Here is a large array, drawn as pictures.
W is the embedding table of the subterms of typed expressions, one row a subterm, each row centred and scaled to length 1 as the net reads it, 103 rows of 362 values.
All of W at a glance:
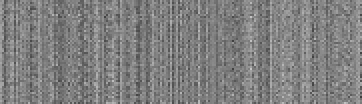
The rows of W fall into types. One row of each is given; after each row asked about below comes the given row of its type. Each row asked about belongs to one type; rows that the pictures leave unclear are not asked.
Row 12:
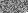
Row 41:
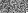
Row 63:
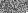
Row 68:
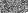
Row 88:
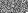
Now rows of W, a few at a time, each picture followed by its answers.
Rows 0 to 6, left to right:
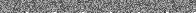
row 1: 68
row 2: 68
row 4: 88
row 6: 68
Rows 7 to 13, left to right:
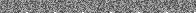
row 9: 41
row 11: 12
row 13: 41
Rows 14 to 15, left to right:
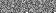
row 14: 88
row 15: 88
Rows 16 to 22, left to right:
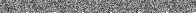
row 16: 63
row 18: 41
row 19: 88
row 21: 63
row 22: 68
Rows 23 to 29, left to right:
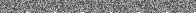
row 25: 68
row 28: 63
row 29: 41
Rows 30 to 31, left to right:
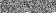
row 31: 12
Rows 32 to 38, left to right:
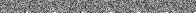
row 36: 12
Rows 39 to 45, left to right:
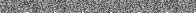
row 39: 12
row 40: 63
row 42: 88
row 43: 88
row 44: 12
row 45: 41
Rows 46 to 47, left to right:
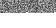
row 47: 41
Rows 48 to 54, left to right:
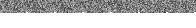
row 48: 12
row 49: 63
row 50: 63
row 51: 12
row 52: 63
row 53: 88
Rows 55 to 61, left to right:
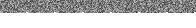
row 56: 41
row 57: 12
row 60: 12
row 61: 88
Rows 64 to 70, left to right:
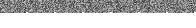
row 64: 88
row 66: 41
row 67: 68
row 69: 41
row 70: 63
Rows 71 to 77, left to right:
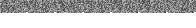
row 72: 88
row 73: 68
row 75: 41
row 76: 41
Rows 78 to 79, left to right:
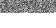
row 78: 68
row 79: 88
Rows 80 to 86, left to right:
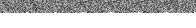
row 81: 63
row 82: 12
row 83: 12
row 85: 12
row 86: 41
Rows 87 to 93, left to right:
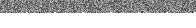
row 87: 88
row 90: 63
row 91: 41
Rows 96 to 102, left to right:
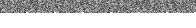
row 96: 88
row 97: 41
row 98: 12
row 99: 88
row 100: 12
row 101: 41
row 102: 68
